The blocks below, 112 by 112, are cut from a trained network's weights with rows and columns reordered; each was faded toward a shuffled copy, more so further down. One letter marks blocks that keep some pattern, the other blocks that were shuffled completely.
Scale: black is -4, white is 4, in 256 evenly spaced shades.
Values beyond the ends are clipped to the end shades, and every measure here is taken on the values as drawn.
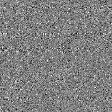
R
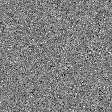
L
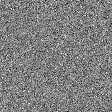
L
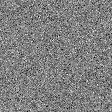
L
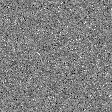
L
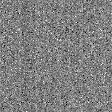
R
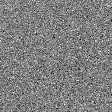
L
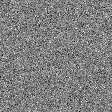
L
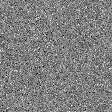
L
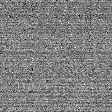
R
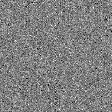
R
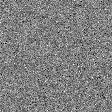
L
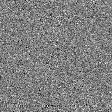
R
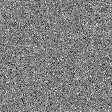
L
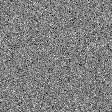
L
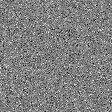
L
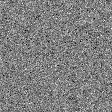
L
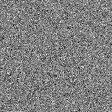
R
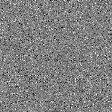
R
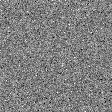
L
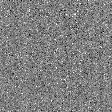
R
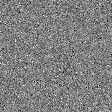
L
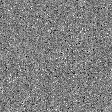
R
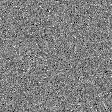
L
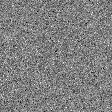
L
